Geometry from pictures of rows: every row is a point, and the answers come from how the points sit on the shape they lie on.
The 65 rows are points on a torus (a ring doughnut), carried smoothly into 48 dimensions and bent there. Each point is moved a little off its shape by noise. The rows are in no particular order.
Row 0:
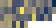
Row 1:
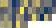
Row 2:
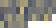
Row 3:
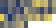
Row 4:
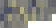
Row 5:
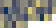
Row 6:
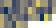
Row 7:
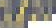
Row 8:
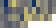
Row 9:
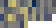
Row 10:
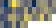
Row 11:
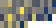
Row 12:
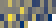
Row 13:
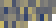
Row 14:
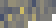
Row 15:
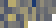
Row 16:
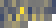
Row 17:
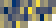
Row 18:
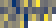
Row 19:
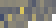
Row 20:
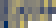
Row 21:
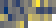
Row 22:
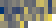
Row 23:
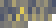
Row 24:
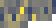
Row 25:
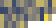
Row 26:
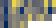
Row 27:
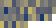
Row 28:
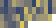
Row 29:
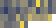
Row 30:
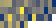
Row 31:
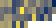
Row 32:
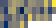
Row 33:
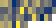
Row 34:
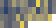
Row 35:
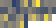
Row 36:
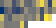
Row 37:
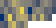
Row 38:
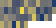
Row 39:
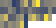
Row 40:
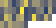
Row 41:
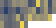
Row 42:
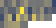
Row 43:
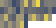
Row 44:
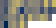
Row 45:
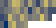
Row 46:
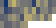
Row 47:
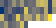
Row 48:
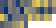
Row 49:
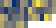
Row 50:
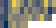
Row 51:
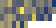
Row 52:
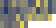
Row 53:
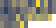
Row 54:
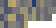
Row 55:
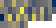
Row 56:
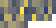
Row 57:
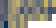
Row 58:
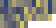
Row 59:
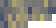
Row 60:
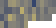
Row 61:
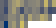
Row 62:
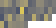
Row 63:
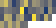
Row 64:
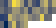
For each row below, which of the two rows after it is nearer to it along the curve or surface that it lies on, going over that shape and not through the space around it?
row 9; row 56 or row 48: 56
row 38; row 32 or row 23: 23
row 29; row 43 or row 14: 43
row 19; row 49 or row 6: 6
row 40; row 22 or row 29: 29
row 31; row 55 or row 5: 5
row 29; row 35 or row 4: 35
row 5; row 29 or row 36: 36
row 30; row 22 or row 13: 13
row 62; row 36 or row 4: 4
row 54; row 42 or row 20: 42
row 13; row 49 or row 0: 0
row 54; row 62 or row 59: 62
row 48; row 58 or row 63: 58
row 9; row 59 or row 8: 8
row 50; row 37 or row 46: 37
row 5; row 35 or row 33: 33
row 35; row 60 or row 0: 60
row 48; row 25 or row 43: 43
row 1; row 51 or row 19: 51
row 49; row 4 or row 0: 0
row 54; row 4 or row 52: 4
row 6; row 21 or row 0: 0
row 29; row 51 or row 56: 56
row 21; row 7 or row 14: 7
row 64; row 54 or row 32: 32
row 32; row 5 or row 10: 10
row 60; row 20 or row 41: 41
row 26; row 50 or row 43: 50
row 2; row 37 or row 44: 37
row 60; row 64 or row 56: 56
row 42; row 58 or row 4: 4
